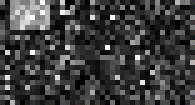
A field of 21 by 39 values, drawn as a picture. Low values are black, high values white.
Mirror symmetry: none. Histogram: skewed, a long tail of high values. Odd patch: higher, in the top left. Ninth with the highest average: top left.
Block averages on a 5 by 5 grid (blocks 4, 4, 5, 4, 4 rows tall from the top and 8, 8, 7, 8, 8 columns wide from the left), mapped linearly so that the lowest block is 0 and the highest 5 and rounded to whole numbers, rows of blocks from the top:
53111 | 32010 | 12111 | 11011 | 10111
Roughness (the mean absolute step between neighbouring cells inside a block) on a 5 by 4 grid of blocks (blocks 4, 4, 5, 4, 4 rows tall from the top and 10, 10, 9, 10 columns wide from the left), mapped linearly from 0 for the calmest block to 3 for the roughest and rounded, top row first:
2 3 2 2
2 1 1 0
2 1 2 0
2 1 0 1
1 0 1 1
